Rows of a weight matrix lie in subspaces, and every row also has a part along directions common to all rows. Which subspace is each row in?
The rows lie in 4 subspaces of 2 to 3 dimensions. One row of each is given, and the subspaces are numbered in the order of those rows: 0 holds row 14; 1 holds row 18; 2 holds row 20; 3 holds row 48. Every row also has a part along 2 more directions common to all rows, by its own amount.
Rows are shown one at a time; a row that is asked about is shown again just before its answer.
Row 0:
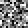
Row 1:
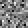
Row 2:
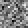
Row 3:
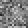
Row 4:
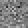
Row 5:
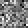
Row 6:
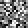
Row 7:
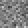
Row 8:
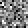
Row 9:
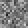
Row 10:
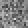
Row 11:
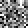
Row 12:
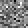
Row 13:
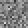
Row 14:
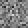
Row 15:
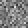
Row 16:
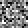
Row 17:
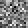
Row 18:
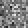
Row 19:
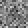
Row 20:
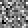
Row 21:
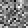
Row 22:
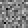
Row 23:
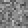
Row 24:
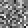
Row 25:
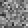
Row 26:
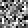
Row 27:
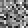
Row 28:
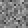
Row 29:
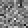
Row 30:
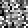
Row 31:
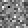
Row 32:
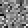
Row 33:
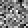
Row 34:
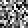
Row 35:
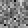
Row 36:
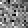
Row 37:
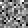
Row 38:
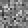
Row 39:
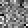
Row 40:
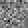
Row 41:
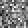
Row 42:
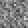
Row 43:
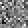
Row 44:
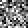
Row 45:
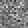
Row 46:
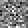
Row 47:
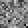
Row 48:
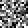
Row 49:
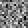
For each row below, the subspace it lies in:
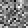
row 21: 0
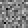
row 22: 2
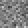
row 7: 3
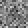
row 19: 0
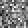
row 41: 1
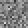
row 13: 2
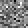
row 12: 0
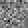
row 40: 1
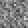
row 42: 2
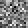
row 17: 3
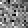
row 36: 1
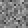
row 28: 2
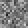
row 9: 3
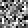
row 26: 2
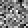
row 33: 0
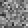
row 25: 1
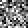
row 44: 1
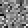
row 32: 1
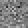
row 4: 0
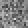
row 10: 1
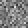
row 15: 0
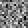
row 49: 2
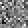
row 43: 2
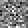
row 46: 0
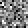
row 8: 2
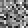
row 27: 0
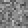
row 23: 3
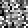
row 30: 1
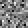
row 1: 3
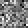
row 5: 1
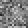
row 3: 3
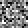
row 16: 2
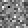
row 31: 3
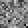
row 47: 3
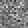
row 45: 0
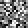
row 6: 3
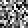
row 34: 0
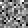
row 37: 2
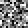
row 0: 3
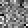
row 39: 1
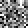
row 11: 1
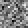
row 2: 3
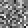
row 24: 2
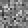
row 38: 1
